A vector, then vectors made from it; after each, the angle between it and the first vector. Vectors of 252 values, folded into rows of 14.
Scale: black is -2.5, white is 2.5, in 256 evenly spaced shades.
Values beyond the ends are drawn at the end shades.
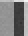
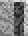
nearly parallel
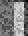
nearly opposite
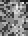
partly opposed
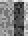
nearly parallel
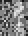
partly opposed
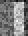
nearly opposite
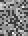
orthogonal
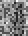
partly aligned
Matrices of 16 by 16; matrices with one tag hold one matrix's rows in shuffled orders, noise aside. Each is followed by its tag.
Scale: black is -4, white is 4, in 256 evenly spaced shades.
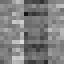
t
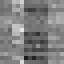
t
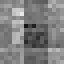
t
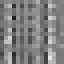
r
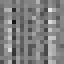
r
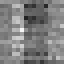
t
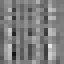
r
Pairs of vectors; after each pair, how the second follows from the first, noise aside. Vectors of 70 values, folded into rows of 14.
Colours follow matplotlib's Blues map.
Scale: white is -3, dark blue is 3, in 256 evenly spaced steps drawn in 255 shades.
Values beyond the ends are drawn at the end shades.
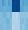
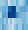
wrapped around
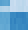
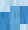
wrapped around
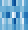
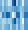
copied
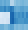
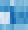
copied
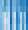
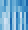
copied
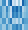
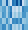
negated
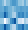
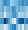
negated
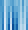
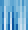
copied
